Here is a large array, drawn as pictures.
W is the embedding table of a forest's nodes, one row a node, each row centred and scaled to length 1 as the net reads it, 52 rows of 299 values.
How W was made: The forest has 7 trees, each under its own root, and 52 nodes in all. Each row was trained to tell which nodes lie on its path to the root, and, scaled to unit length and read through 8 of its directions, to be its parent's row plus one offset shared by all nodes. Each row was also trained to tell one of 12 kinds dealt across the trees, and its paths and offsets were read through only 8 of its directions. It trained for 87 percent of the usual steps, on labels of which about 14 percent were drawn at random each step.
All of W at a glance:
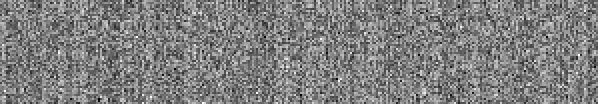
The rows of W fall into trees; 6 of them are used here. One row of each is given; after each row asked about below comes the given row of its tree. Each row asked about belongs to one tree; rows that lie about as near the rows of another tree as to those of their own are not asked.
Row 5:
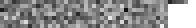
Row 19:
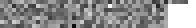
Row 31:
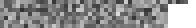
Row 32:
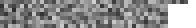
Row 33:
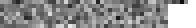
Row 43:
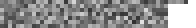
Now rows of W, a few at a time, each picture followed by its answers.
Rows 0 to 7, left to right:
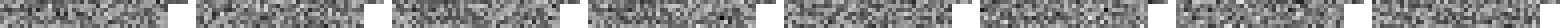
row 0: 5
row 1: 31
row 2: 5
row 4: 19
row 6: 31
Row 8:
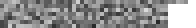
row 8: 43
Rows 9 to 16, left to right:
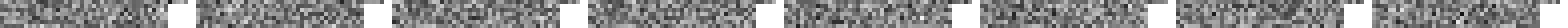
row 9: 5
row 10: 43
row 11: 33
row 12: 33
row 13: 33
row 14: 5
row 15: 32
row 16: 43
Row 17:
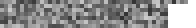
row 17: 32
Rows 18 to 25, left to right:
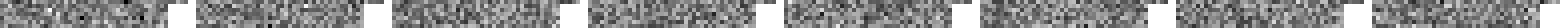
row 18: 33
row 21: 43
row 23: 33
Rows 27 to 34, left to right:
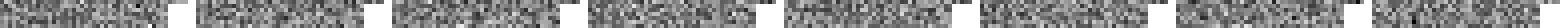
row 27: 5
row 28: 33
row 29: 33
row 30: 32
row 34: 32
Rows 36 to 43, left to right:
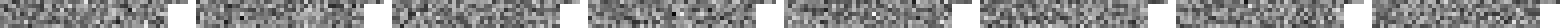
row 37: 5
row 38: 31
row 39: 33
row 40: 19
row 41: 5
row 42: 5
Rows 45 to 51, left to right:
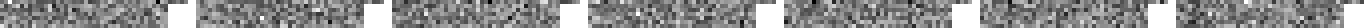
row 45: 5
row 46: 43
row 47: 5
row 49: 33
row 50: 33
